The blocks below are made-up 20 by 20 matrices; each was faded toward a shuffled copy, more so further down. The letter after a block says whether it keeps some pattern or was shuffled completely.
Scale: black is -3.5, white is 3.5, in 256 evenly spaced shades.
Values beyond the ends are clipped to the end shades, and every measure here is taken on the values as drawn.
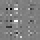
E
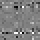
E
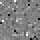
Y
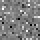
Y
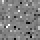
Y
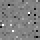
Y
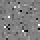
Y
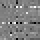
E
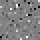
Y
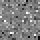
Y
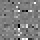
E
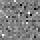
Y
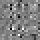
E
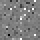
Y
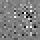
E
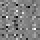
E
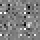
E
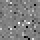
Y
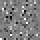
Y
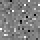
Y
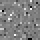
Y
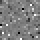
Y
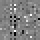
E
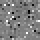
Y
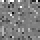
E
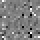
E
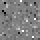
Y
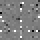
E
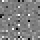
E
